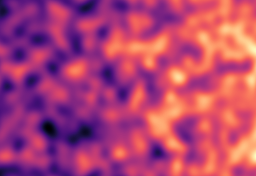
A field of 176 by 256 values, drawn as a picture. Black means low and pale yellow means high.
Average level on the scale: 50%. Slope: up to the right. Grain: smooth. Odd rows or columns: none.
